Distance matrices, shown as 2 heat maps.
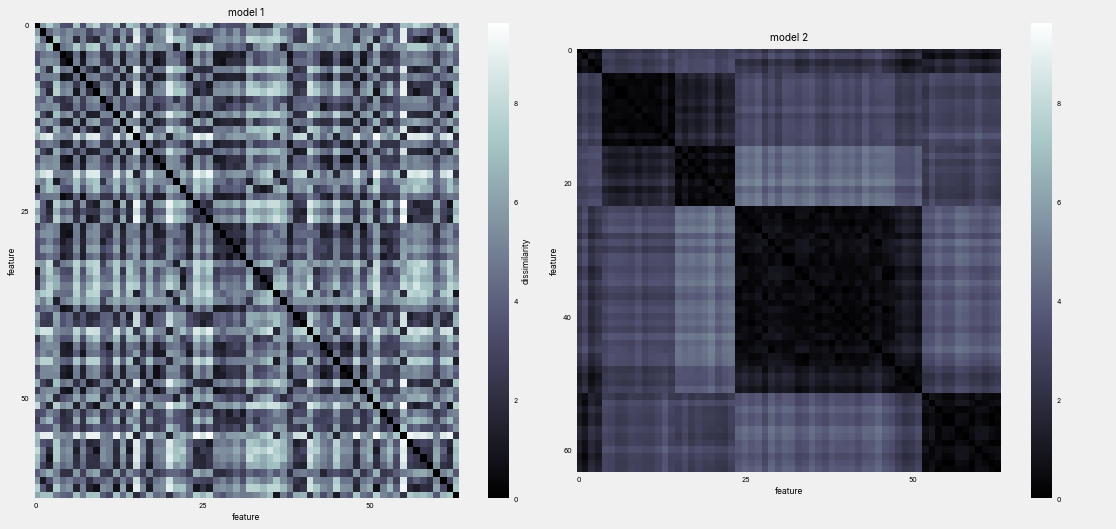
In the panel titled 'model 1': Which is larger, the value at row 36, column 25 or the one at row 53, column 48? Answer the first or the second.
the first
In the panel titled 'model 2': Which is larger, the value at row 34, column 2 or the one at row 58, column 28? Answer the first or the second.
the second
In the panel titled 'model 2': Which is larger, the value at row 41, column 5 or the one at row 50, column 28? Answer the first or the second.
the first
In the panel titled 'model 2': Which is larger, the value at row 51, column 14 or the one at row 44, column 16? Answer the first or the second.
the second
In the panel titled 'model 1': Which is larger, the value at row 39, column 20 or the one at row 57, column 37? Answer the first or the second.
the first
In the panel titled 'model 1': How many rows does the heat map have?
64
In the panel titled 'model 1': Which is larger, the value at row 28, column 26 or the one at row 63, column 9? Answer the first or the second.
the second
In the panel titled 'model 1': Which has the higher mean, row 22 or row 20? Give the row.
20
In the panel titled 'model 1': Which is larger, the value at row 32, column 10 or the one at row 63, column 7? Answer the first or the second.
the second
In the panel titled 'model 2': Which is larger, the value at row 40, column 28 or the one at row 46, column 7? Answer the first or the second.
the second
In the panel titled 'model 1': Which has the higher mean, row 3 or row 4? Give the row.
3
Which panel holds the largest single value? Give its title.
model 1
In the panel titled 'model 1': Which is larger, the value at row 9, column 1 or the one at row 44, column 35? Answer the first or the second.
the second
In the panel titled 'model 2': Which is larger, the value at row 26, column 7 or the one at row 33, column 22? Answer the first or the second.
the second
